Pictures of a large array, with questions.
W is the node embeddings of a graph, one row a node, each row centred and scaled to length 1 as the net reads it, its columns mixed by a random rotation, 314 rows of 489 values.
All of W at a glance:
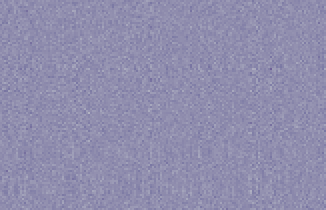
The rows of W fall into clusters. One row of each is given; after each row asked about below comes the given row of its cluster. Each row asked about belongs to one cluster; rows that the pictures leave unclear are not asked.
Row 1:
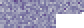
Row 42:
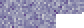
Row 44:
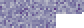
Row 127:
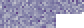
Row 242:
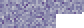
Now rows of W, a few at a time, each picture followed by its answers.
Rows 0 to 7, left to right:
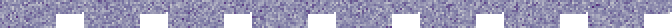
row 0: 242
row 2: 44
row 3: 42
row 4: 1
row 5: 42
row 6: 42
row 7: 127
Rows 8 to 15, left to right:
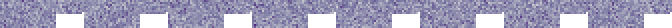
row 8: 44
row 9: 242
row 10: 127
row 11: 127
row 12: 127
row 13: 42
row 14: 242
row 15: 44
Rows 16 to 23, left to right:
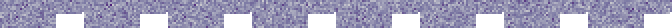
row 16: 242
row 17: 242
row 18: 242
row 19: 42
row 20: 44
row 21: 242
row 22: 1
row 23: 127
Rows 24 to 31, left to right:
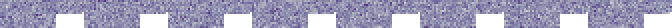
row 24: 42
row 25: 1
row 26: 242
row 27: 44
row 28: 42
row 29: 1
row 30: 1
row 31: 127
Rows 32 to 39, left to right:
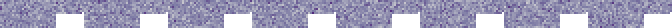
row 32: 44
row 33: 1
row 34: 127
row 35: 1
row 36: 42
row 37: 44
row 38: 127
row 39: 42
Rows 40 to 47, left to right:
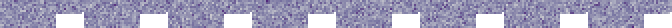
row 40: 1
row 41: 42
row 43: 1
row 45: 242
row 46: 44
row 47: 127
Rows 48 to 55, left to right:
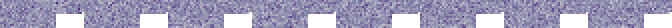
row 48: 44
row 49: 242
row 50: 127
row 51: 242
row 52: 42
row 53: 127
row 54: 42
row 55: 127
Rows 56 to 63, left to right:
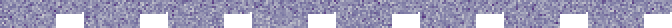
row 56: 42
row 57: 42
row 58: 1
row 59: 127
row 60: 242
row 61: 42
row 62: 42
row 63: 1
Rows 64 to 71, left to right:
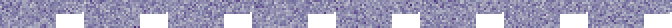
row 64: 127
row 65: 1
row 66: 242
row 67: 127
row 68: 44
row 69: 1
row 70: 42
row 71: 127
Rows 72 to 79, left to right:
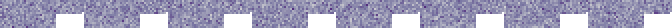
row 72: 42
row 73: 127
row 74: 42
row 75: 44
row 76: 42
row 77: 127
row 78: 127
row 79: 44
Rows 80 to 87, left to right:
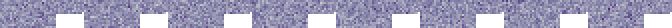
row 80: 242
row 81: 1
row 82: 242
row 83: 42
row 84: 127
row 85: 127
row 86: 1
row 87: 242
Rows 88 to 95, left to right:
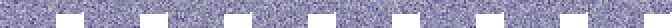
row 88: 1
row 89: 1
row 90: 242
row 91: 242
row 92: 44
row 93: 1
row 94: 1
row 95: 44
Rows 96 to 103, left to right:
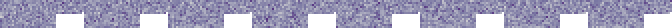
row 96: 242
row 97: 242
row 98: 127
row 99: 242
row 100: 242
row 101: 127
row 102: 127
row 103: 127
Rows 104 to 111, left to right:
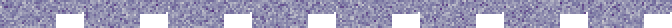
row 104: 127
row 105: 42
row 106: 127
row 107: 42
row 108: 127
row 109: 242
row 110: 44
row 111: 42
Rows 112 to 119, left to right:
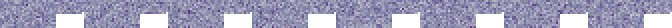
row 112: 242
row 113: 242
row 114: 44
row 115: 44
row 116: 127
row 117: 1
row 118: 42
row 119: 42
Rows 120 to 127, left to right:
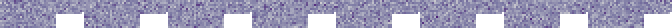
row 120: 1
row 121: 42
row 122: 42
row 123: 42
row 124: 242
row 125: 242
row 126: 44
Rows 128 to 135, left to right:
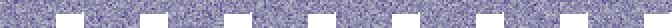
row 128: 1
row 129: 242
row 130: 242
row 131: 42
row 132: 42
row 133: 242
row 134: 42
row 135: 1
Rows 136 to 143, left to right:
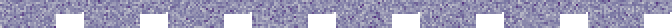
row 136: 1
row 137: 1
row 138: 127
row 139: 127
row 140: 242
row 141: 242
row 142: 42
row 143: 1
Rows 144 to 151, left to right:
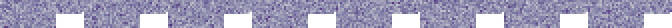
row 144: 1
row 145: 42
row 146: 127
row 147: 242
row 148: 44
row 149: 1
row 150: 127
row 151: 44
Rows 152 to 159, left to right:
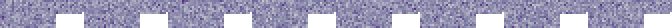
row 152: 42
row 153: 44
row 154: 1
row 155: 42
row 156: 44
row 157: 242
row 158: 242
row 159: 42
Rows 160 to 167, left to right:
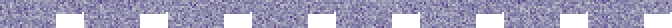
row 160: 44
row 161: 1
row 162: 242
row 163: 242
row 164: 44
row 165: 242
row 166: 1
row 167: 1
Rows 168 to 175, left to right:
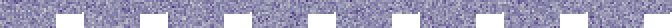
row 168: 1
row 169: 127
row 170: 127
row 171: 242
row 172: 44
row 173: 42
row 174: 1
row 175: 42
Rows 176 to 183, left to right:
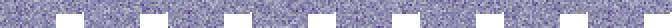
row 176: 44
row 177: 1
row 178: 44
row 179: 127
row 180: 44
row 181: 1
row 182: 42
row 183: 44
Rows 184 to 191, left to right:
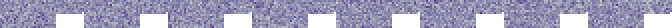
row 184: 242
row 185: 242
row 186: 127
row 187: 127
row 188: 1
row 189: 1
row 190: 1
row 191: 44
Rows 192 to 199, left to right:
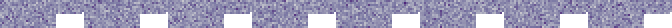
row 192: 242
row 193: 1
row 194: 242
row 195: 44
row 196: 1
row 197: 44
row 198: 42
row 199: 42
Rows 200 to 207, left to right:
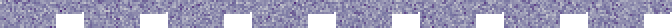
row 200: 1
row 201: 1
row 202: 42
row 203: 242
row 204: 44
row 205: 42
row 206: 42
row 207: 44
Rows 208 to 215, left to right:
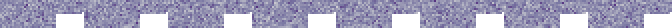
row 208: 242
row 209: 42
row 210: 1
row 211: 127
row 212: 127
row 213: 44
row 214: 127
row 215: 242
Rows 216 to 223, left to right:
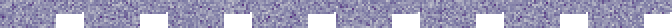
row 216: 42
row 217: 242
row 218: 44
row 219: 242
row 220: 127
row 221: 44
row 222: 242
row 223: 1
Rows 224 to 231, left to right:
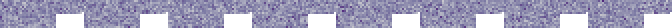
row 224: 127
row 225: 127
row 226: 1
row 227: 242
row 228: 127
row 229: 127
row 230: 242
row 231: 44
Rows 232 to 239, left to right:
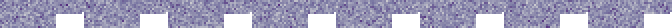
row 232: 242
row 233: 127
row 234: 127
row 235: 242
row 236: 127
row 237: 42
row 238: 127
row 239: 44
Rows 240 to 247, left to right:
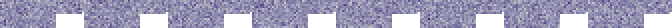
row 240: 44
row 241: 1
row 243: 127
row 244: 127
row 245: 242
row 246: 42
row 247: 1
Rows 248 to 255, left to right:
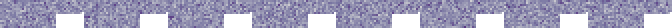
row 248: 1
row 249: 42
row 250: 42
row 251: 242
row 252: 42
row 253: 127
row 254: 127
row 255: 1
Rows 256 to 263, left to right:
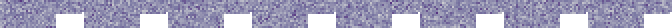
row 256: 1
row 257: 242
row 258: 1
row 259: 242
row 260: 42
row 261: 127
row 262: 42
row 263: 1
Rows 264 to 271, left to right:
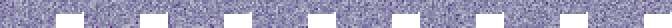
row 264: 42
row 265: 42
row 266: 127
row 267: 1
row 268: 42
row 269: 42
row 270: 242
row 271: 242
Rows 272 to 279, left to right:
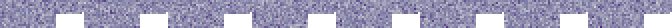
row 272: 42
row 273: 1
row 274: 242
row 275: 42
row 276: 44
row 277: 42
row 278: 1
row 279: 42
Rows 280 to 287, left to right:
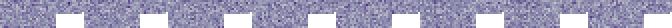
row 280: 1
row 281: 1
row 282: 1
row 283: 242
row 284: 42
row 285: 1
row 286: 1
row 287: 42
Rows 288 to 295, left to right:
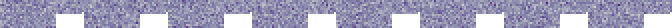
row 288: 1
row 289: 42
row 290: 1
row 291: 44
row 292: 1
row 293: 44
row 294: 242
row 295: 42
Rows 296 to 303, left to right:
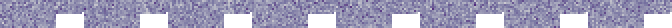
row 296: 42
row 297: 44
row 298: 44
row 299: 242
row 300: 127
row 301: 42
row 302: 1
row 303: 127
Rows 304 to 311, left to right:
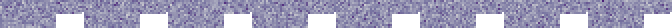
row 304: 127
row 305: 42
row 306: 44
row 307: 42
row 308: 242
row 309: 44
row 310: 242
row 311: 44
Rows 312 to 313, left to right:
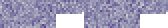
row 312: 127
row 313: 42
